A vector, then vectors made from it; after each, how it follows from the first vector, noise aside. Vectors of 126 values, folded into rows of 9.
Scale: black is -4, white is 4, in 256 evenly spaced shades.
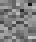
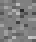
partly zeroed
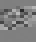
partly zeroed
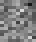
sign-scrambled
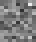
sign-scrambled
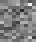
sign-scrambled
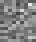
sign-scrambled
